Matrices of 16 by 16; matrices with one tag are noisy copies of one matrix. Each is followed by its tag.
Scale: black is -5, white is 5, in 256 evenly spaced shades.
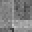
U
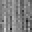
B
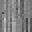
B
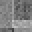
U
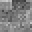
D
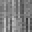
B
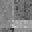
U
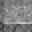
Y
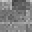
D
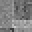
U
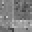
U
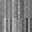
B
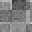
D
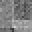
U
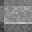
Y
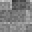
D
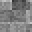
D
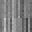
B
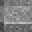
Y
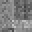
U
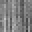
B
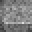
Y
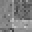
U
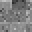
D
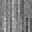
B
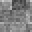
D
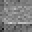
Y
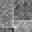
U
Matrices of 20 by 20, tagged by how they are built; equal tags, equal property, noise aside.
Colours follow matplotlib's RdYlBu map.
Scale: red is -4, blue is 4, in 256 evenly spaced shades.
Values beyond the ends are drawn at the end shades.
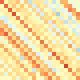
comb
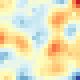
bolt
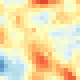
bolt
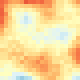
bolt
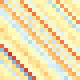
comb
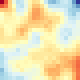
bolt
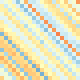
comb
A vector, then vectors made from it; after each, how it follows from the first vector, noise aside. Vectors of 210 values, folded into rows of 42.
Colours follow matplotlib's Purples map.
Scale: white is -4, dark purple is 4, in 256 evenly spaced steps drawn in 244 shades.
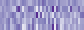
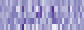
sign-scrambled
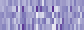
sign-scrambled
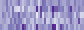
sign-scrambled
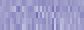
shrunk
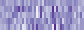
sign-scrambled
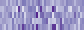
sign-scrambled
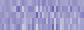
shrunk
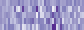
sign-scrambled
